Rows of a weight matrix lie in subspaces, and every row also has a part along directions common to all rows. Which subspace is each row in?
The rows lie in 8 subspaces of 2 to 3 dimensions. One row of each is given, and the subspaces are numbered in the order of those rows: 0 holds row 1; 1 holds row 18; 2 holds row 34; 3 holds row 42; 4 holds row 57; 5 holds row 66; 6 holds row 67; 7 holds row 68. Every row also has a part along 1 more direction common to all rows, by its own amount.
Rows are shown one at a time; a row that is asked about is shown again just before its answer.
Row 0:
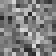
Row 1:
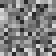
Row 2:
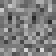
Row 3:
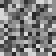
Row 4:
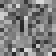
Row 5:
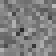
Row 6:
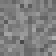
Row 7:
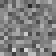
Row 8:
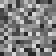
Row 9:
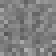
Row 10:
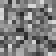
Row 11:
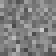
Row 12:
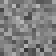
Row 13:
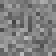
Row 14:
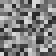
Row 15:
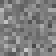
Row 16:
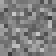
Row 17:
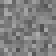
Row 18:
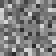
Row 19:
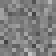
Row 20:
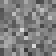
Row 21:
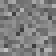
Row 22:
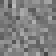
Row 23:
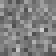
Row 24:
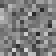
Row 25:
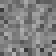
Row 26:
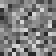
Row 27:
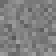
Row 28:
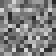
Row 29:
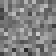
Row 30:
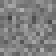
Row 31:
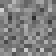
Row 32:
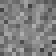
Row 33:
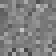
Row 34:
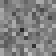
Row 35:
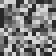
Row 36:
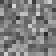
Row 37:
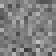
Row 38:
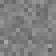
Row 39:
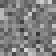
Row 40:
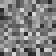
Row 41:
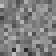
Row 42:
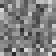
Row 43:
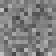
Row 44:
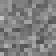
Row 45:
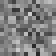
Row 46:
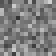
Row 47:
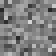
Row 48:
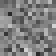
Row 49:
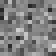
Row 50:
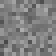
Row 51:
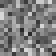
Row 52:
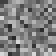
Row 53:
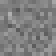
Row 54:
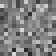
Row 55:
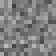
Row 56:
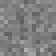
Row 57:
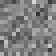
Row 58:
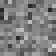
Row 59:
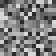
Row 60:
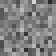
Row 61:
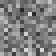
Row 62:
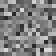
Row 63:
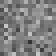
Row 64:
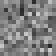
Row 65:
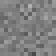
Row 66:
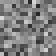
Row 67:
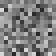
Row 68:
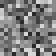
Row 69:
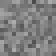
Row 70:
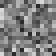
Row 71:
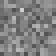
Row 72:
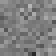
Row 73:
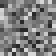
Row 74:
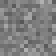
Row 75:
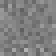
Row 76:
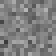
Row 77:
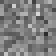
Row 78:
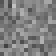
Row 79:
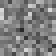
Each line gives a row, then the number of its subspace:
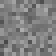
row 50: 4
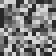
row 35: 4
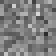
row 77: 5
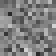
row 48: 7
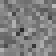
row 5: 2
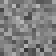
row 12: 6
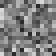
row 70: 4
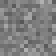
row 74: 6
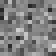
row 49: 1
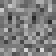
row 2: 7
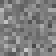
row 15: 1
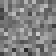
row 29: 5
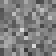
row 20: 2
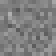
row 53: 7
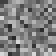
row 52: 0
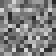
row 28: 7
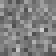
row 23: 0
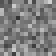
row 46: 5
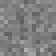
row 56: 3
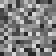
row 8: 1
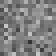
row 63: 6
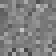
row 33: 0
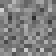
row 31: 7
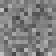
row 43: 6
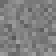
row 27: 0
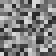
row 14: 5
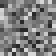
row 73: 6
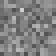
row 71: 7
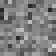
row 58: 1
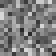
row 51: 6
